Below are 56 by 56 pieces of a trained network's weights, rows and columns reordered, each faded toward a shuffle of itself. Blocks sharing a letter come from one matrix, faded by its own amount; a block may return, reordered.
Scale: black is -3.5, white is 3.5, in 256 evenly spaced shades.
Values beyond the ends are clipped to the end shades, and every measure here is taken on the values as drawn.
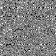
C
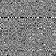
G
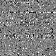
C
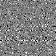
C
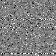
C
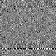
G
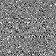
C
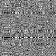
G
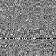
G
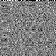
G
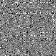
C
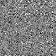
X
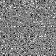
C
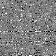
C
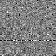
G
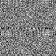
G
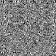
X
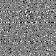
C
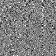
X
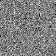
X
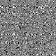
C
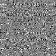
C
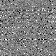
C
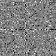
X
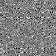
C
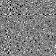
X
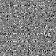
C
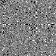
X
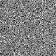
X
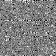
C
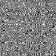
C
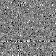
X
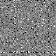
X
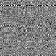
G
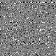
C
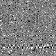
C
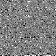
C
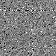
X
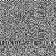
G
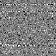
C
